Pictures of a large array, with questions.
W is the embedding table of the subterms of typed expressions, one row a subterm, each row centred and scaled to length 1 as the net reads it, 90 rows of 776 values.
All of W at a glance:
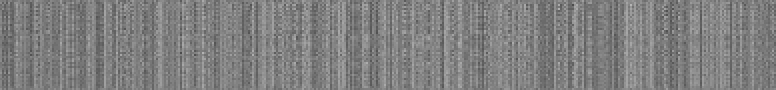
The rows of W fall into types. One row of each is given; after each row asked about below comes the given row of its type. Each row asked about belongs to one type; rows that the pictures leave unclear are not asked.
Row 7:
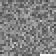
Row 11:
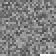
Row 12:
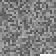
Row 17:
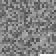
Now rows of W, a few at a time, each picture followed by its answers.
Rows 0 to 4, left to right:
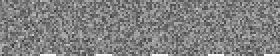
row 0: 12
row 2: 17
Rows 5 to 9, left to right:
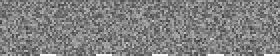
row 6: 11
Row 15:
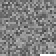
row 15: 11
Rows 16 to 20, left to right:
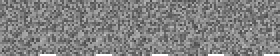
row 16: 17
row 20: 11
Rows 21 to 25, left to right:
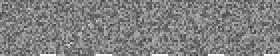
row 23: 17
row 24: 7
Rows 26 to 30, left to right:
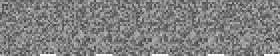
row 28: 17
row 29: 17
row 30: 11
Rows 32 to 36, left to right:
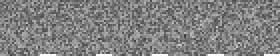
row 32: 11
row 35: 12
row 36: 7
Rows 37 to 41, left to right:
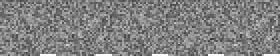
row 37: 7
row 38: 12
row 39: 7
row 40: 11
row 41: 12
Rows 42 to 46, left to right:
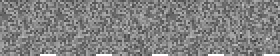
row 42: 12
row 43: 12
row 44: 7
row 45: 12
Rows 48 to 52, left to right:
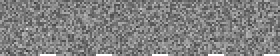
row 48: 17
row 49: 7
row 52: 12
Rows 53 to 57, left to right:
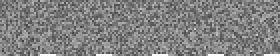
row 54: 11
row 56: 11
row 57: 12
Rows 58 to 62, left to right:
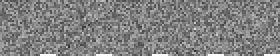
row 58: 12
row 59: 17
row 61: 17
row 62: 12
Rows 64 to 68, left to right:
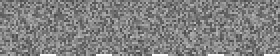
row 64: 7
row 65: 12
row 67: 11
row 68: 7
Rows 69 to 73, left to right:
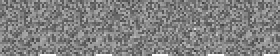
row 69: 17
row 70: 17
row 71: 12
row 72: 17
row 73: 17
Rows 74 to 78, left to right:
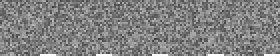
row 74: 12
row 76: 11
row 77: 17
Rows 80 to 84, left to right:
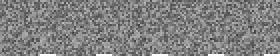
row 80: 17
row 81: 11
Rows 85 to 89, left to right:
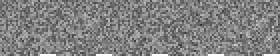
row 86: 12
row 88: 17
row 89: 12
